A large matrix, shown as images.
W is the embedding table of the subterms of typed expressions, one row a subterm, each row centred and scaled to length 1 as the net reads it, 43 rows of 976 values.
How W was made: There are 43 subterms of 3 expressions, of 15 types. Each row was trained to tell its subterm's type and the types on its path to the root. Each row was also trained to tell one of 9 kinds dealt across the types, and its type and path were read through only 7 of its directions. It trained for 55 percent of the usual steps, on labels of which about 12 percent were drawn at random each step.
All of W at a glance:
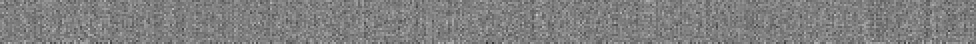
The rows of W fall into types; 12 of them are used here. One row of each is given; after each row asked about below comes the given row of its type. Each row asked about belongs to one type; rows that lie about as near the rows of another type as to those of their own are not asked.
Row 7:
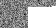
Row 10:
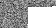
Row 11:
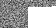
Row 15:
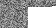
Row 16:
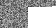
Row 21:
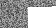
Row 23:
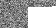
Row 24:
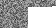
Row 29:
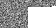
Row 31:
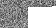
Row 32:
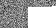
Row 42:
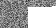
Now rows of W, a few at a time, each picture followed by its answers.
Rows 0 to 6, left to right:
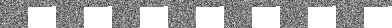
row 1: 15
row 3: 23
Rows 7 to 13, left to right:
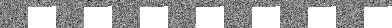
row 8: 16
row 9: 23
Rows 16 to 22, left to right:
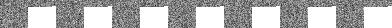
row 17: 42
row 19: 24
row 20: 7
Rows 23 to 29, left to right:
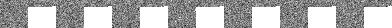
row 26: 32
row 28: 15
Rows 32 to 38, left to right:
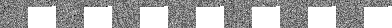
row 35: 16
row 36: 23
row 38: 31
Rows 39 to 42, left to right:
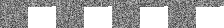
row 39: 7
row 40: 7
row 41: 10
